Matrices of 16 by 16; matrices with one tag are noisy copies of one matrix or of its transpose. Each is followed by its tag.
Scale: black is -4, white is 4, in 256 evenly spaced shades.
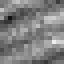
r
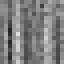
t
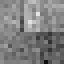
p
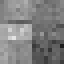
p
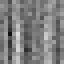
t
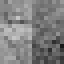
p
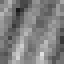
r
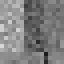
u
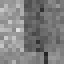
u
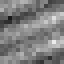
r
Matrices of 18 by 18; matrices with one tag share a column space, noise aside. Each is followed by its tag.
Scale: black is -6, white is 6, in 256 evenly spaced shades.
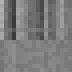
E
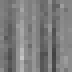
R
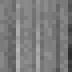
R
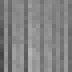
R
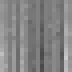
R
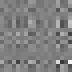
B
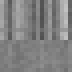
E
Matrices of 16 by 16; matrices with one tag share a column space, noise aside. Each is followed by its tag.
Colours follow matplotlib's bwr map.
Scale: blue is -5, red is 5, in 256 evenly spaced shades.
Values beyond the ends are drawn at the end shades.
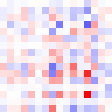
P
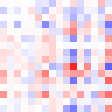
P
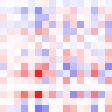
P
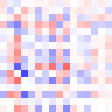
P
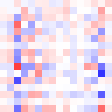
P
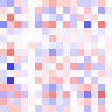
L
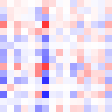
P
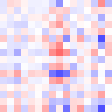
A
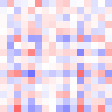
A
